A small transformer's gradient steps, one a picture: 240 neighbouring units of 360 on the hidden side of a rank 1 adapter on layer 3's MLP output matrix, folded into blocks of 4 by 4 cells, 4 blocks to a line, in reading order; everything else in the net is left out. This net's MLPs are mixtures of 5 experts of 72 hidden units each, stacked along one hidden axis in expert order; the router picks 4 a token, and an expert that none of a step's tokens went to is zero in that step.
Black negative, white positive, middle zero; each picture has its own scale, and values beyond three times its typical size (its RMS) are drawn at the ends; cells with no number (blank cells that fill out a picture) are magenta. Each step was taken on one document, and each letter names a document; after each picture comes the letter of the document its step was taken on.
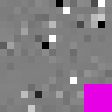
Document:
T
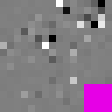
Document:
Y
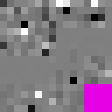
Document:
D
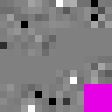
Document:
D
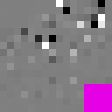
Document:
Y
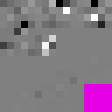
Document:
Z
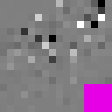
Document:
Y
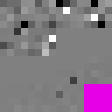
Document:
Z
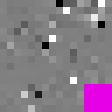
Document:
T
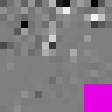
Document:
Z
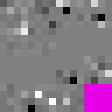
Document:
D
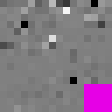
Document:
Z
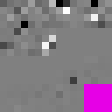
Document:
Z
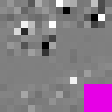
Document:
D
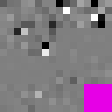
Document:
D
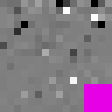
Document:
Z
